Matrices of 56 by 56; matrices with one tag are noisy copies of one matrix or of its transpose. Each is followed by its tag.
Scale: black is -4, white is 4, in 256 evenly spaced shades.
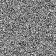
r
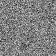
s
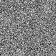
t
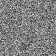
s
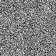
t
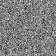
r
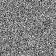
s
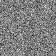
t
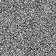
t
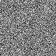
t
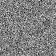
s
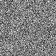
t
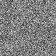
t
